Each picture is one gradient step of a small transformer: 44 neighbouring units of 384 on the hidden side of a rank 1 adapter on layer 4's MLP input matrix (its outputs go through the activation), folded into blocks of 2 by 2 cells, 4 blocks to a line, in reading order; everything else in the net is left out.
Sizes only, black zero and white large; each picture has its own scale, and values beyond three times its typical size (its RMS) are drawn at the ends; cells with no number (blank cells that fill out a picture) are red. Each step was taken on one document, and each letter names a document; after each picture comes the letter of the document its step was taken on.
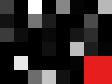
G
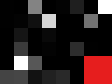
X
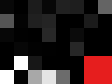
X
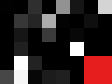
X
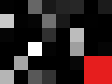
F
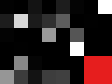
X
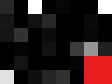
G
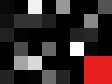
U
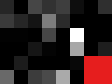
F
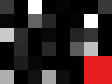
U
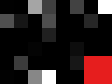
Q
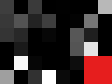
U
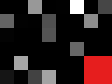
Q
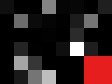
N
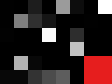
X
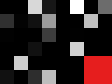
Q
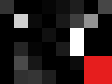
N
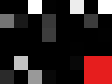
Q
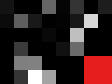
N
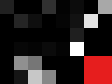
N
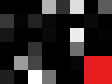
Q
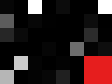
G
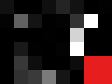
N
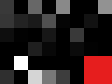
G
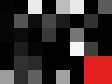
X
